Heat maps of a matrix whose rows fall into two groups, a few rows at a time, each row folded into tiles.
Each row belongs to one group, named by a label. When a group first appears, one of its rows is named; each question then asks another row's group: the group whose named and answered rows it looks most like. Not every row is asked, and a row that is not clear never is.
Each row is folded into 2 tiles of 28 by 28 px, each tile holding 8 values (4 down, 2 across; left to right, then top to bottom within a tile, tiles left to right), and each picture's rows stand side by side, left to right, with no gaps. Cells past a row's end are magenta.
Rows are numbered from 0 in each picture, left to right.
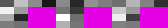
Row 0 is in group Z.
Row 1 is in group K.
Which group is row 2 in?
Z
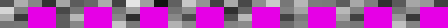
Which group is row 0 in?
Z
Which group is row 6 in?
Z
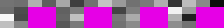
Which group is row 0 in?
K
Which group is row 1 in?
K
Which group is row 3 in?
Z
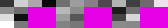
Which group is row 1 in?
Z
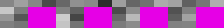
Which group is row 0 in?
Z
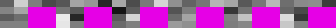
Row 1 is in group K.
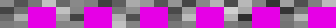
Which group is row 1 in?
Z
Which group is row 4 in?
Z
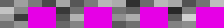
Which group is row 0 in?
Z
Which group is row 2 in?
K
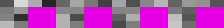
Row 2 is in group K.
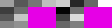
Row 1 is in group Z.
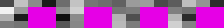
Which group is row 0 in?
Z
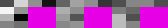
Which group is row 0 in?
Z
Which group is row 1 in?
Z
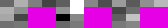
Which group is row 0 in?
Z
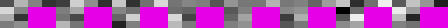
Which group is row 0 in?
Z
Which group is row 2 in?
K
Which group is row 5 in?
K
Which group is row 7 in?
Z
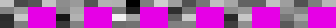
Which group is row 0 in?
K
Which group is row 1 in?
K
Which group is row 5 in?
K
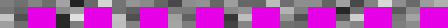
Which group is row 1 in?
K
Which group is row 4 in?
K
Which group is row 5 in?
Z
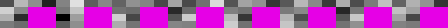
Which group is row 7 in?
Z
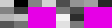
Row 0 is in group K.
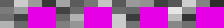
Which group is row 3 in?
Z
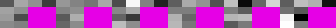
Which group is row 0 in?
Z
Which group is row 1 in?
K
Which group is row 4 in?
K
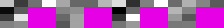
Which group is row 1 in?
K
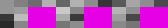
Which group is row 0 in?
K
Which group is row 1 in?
Z
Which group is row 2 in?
Z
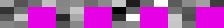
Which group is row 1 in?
K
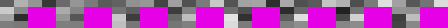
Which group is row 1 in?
Z
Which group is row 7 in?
K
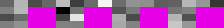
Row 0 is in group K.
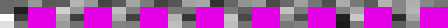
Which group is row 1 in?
Z
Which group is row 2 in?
Z
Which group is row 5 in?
Z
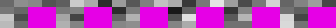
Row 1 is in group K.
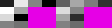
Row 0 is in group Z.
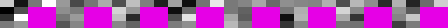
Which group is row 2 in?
Z
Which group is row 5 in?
K
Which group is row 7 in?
K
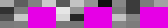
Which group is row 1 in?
Z
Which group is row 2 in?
K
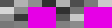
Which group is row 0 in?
Z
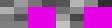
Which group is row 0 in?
Z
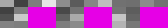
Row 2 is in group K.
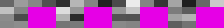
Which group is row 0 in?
Z
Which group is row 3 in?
K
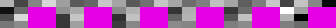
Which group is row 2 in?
K
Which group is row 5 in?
Z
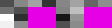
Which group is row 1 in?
K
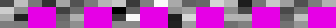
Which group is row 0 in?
Z
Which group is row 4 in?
K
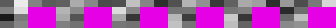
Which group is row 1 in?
Z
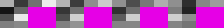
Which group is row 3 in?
K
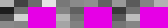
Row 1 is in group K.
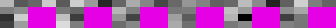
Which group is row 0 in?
K
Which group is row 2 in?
Z
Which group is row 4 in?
Z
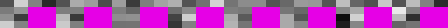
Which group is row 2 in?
K
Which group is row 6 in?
K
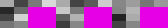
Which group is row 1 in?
K
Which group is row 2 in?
K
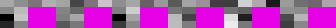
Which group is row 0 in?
K
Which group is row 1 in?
K
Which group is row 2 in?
K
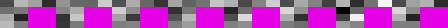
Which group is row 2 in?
Z
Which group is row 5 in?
Z
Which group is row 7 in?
Z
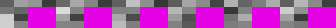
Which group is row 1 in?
Z
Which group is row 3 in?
Z
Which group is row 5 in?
Z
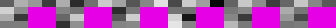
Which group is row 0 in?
Z
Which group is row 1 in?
K
